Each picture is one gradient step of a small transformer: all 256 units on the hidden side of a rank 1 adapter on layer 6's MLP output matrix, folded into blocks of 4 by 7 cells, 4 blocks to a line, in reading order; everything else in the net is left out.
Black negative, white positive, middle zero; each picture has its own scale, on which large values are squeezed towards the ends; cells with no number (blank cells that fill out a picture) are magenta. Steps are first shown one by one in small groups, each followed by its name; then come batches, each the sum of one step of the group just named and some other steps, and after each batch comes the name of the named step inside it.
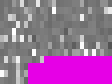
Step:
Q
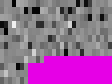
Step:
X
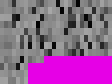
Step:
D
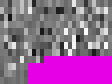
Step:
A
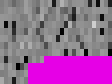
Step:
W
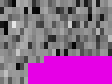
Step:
X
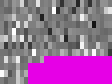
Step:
Q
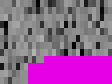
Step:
X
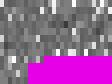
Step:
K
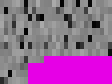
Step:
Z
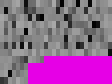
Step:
Z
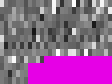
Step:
K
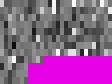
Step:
K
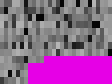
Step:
Z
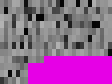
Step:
Z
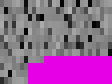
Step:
Z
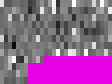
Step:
K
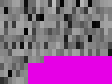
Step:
Z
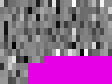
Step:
K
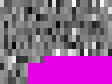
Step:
K
